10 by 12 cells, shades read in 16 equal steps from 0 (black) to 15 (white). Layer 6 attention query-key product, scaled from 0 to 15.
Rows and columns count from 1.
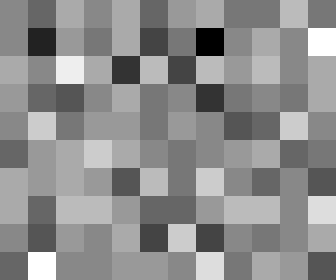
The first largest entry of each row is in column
11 12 3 5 2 4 8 12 7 2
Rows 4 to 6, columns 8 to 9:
3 7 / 8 5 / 8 9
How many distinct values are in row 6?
6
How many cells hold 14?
1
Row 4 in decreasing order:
10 10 9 8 8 8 7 7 7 6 5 3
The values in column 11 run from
6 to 12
